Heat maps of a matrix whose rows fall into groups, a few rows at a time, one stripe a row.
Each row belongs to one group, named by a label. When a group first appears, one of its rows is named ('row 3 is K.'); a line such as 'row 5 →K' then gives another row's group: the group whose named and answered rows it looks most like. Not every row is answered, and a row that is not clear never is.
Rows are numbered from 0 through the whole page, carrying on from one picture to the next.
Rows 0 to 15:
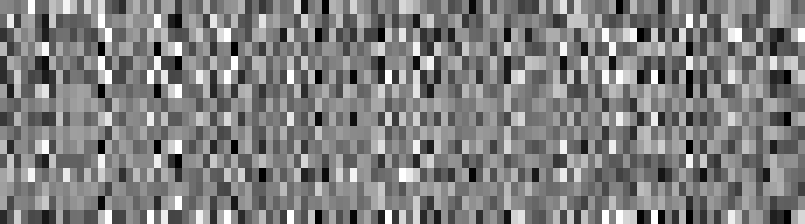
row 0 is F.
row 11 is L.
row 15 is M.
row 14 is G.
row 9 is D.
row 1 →L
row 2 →M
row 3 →G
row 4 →L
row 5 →M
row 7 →D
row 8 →M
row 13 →D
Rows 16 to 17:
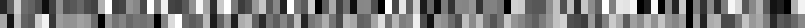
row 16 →M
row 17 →G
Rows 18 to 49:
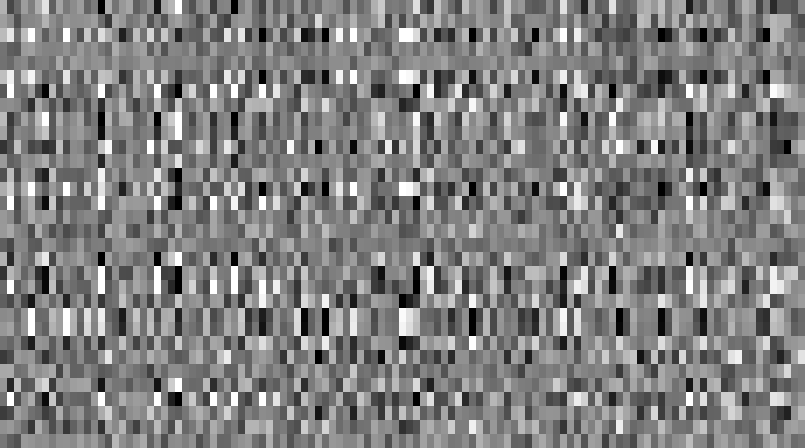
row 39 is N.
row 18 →G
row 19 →D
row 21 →D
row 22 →D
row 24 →L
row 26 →G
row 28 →M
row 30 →L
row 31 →F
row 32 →L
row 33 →D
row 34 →N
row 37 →L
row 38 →L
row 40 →F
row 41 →F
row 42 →N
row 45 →G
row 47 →M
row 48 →N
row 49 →D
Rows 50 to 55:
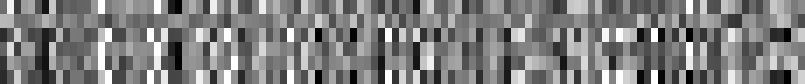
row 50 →L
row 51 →D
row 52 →M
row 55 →M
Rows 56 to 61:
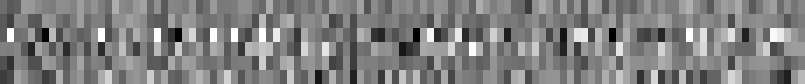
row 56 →D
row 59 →N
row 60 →N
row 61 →M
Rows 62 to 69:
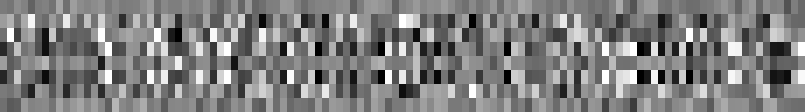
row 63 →F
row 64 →L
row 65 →M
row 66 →G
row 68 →N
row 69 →D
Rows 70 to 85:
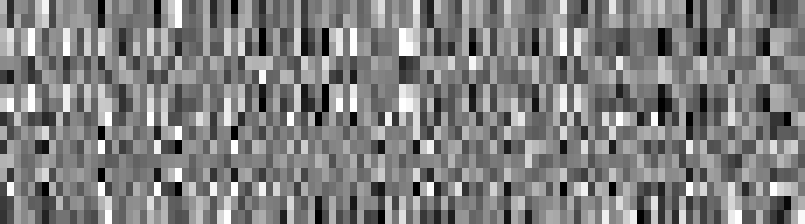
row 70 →G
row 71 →G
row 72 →F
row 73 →F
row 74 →N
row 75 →N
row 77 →F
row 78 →M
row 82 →G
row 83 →L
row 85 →M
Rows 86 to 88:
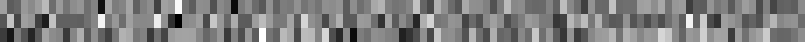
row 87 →L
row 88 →N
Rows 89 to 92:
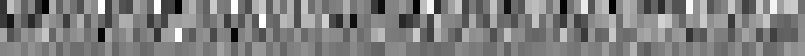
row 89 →L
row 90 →N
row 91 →G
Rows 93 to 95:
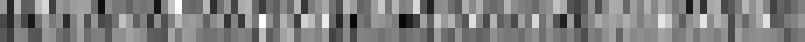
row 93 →G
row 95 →N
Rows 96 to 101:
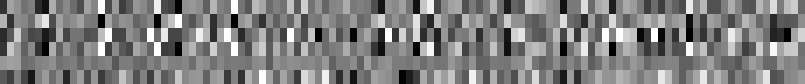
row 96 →L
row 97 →G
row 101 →N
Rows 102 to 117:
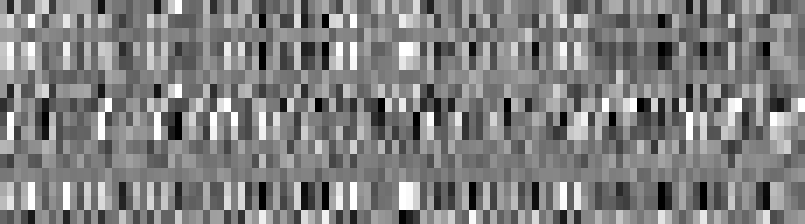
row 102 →G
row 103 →F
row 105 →F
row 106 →F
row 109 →M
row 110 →L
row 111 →L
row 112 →D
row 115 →F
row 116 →F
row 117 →N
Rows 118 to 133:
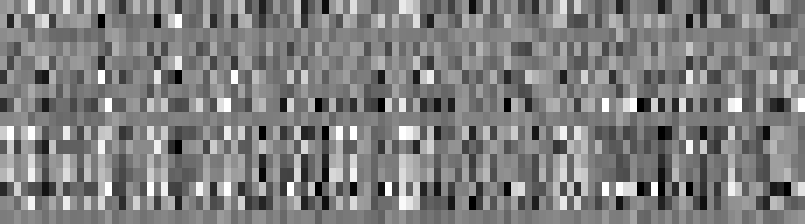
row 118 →F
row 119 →G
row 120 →N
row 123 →L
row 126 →N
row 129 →F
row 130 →F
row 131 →M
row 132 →F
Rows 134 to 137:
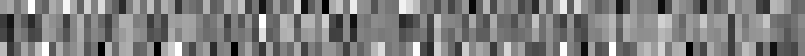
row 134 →F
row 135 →N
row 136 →N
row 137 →G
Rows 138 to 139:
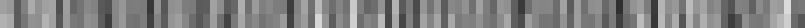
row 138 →D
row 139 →D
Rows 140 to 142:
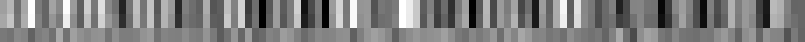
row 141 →F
